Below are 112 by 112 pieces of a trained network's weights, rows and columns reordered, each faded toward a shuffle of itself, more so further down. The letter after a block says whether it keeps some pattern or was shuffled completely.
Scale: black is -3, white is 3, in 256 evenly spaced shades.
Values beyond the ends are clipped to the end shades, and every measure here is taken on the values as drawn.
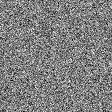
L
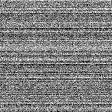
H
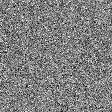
L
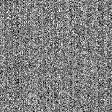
H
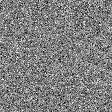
L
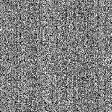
H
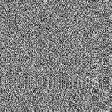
H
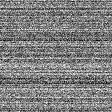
H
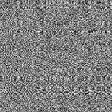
H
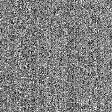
H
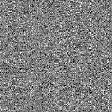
H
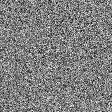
L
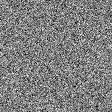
L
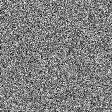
L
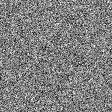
L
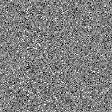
H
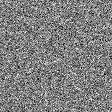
L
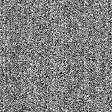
H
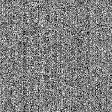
H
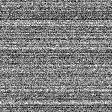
H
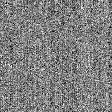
H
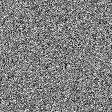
L
